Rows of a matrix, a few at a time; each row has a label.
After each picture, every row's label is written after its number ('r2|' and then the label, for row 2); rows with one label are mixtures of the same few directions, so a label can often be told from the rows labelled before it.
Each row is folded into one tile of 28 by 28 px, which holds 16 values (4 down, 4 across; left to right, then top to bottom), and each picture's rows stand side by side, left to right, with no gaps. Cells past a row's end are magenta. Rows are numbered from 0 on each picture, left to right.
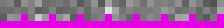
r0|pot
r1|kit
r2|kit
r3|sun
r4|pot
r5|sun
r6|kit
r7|sun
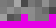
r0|pot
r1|sun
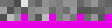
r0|pot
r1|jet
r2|sun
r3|jet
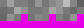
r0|sun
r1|sun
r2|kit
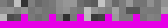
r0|pot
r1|sun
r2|kit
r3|pot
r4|sun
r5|sun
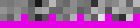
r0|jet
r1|kit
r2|jet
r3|jet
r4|kit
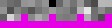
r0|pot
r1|pot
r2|sun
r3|pot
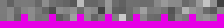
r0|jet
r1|sun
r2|kit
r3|sun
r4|kit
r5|pot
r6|sun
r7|kit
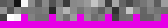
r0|kit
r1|sun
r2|jet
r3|kit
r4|sun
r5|pot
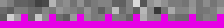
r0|pot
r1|kit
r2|kit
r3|sun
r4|pot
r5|sun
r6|jet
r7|sun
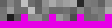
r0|pot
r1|pot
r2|kit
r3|sun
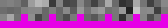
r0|kit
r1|kit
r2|sun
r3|kit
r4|sun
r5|sun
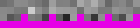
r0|pot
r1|jet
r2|kit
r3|kit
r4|kit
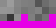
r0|kit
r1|sun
